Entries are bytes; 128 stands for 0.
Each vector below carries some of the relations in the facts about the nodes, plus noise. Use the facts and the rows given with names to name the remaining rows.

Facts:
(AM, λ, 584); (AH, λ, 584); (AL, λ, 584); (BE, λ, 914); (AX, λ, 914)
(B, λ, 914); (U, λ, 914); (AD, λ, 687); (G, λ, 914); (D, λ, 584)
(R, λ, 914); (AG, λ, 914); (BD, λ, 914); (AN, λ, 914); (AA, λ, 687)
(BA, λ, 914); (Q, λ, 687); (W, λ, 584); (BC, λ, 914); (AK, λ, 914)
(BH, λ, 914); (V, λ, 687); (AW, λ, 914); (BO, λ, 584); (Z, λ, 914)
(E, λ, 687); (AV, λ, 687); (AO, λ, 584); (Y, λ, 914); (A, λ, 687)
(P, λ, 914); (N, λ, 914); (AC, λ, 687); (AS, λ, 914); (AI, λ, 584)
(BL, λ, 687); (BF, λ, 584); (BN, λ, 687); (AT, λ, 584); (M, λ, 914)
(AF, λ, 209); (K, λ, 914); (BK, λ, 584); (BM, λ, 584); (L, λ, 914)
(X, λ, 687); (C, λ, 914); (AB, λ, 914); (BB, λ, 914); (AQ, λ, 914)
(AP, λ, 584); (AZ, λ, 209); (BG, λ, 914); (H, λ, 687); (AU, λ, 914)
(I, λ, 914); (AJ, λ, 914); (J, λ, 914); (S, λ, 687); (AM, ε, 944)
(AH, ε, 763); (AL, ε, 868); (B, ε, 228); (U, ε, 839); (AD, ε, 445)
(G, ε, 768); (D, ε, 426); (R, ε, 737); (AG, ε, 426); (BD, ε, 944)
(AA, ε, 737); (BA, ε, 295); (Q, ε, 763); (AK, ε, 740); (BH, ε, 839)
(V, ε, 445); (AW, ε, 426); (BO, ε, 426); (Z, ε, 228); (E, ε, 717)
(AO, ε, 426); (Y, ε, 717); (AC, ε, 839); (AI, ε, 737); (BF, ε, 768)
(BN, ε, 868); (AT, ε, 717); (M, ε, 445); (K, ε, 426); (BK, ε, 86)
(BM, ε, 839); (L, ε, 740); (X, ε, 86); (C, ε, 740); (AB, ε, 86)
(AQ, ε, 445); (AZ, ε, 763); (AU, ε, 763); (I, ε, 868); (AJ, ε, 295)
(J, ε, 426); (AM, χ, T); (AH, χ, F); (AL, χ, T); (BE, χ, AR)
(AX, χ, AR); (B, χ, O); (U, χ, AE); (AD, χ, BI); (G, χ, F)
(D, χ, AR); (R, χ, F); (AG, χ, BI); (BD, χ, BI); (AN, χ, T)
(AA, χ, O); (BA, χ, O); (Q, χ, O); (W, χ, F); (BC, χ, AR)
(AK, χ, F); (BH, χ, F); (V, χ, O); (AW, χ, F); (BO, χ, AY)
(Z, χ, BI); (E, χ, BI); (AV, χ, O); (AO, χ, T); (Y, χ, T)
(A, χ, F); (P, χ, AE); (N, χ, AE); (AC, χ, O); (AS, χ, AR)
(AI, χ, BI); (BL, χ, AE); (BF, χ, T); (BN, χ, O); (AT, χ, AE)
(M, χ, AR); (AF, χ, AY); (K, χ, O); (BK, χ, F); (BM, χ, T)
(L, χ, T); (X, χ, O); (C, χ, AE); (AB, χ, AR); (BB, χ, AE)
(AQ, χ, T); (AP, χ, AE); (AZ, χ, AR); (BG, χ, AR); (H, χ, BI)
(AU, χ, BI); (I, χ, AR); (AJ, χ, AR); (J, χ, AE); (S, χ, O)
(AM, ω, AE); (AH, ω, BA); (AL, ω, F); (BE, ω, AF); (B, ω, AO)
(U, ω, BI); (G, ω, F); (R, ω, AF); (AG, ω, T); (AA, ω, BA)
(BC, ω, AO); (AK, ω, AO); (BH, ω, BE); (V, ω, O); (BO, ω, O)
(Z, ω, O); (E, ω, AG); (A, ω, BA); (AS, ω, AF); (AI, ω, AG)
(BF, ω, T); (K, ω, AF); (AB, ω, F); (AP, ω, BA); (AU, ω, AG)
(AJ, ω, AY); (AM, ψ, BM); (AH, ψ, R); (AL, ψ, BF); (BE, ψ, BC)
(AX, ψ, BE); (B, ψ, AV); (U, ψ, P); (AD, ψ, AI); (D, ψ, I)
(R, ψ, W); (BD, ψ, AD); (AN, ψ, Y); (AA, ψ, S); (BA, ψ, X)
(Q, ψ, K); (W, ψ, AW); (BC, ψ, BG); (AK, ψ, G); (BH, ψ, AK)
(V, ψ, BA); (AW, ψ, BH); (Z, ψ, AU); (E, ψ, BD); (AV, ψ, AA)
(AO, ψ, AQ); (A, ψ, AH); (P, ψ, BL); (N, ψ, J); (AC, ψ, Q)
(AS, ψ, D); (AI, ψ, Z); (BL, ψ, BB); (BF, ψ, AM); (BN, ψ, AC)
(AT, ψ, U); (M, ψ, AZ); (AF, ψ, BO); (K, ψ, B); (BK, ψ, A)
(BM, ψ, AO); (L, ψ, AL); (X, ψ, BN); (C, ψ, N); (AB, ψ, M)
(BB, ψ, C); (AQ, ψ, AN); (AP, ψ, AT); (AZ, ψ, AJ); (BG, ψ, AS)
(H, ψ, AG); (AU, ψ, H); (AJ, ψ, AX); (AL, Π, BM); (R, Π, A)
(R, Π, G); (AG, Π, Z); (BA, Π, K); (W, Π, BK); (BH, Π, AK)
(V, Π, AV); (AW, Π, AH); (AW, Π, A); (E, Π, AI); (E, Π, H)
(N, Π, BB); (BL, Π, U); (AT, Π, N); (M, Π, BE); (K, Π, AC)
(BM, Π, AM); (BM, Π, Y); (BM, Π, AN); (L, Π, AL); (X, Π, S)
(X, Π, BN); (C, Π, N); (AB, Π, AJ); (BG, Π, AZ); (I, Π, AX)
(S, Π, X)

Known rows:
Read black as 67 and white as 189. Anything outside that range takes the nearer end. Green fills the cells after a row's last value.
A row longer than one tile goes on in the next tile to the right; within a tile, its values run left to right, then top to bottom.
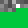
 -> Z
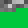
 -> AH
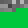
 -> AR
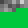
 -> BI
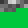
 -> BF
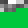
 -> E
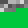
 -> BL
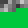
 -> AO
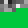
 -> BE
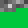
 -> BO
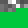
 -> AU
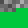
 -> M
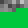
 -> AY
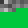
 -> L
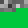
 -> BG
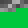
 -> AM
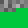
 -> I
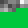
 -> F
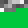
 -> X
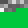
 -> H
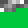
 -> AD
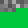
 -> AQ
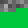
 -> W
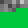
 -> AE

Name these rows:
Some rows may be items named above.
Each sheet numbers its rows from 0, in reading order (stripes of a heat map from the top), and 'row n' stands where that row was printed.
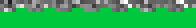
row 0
AN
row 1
C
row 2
AT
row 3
AR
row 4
AU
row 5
L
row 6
AU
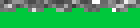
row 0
D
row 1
BM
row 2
AL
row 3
AG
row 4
AA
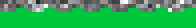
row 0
W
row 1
K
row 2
D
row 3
AP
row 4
AI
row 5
BG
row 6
Q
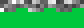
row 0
AC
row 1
BA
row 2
BF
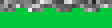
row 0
C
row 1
AA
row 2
BF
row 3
Y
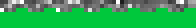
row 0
BN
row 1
BK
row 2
A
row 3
BM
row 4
BH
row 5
AZ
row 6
T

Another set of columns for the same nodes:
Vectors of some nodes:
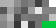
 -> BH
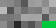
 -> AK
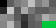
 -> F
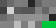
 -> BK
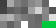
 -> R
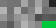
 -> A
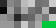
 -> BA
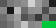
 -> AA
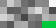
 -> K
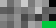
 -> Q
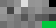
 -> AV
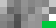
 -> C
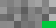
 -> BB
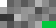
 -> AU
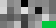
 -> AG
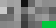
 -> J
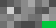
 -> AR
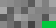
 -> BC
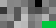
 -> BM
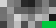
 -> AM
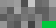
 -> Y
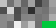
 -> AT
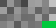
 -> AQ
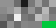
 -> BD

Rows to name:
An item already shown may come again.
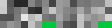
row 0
BF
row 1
L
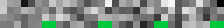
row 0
AW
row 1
K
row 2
AS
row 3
E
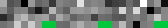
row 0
AI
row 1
BL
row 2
T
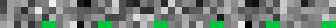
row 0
BE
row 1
D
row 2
BF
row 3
AH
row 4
D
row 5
AW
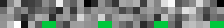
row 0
AO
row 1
AL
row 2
AS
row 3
E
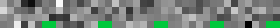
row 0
BO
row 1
AU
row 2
W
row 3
AP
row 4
AZ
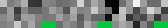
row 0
W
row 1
BN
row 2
AF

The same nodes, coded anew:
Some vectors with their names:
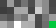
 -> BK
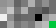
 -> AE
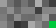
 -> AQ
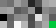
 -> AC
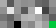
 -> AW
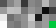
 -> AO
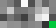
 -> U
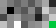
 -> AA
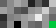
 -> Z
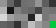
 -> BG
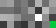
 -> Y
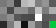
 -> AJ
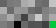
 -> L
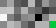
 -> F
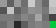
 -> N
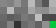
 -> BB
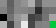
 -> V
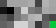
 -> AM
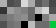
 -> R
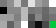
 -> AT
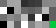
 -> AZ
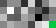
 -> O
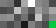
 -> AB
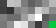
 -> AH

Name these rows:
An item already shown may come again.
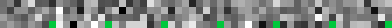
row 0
BD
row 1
AG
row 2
AI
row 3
W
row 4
AP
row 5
Y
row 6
BM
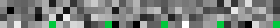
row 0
AA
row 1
E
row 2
AS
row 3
BN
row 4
K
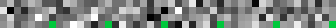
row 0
AU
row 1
AH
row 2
AF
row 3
BH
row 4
BO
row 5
Q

